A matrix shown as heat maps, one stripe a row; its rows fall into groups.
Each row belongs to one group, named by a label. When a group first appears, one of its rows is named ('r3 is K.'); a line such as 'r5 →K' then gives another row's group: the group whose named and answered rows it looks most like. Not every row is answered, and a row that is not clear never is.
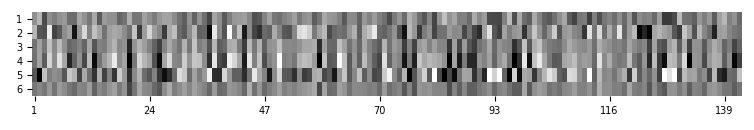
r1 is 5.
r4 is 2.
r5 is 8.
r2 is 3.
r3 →2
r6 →2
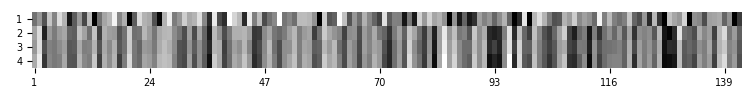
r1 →2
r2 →5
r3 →5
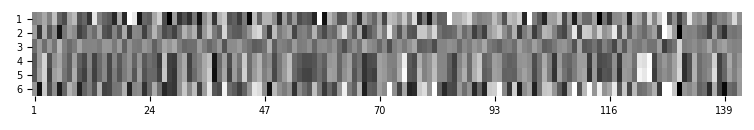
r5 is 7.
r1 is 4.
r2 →8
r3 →5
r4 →7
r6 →8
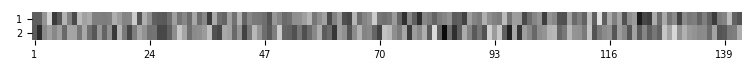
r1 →3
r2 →8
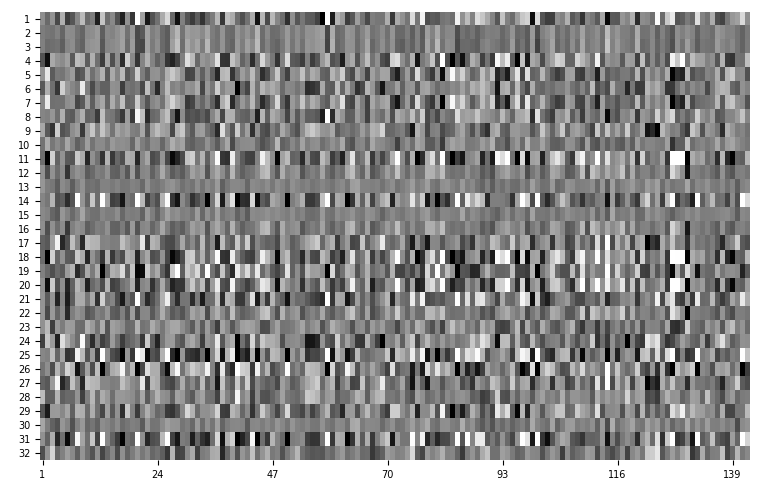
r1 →4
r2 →2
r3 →2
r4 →8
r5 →5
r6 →7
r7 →5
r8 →4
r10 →5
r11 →8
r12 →8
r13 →7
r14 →4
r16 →8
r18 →8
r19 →2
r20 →8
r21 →4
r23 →5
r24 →7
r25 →4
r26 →2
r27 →3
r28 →3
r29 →8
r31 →4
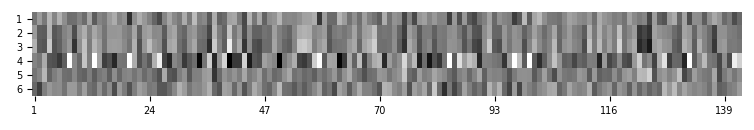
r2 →3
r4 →4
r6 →8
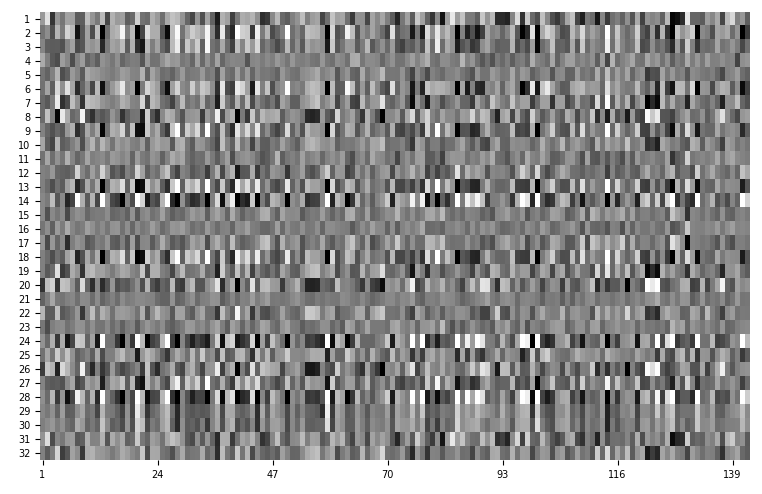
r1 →5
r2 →2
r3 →2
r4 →7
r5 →3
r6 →2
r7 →3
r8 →7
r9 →2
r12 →4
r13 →2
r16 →5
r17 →8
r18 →2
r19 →3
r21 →7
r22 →3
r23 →8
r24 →4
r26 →7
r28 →4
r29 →4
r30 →4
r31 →5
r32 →3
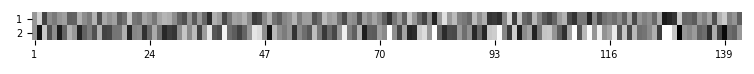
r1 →5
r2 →8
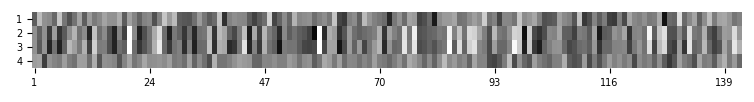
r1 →5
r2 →4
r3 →4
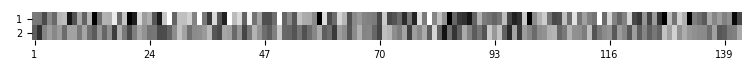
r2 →8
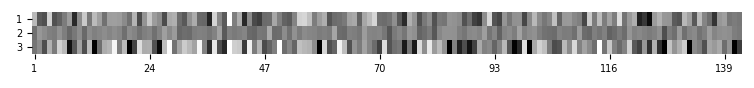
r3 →2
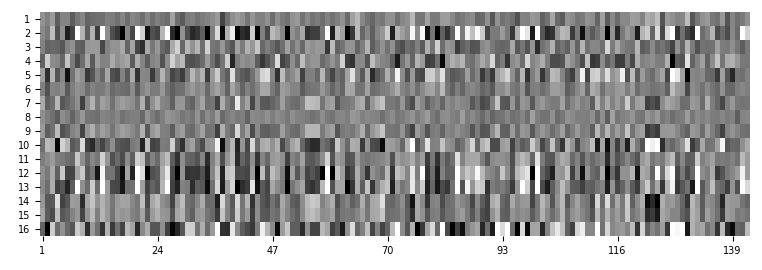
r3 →2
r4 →5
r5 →8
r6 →8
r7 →3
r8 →7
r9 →3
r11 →4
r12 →4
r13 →4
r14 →3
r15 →3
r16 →8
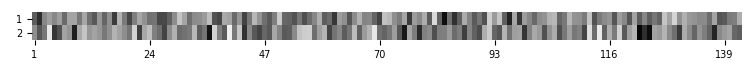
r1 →8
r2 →3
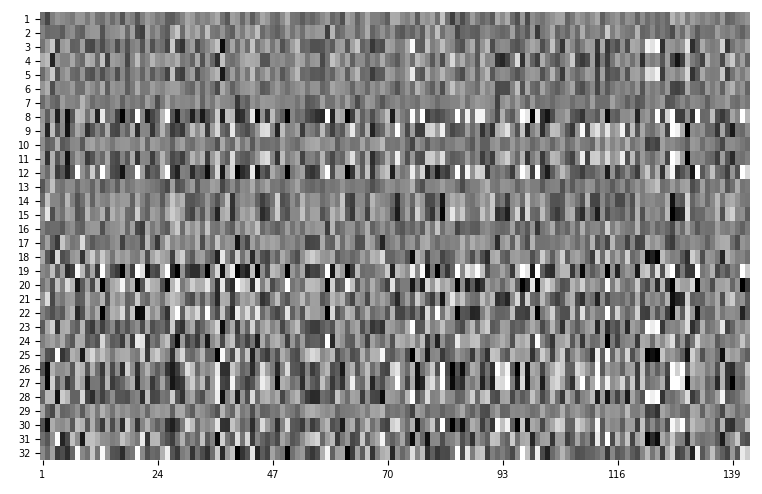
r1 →8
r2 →2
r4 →5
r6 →5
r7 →7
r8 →4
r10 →3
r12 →4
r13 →7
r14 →5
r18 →3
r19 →4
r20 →2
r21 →5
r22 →2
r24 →4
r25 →3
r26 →8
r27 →8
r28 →7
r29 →3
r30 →8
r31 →3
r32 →4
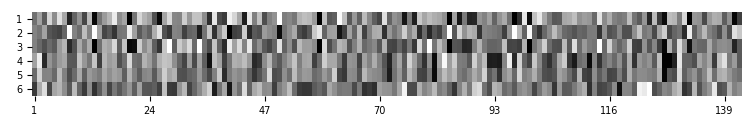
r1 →2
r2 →4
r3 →2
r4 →5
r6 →7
